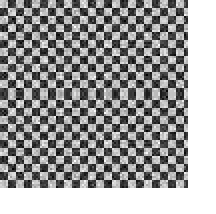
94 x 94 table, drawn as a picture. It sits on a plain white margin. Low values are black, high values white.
Histogram: two levels. Grain: checkered. Slope: none. Seam: none. Mirror symmetry: top to bottom.
